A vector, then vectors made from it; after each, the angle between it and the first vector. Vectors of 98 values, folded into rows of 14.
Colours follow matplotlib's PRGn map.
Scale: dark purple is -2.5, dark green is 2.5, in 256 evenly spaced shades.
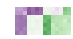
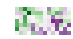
partly opposed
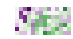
partly aligned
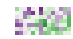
partly aligned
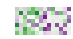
partly opposed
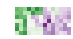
nearly opposite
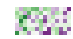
partly opposed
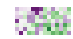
partly aligned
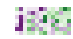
partly aligned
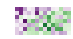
partly aligned
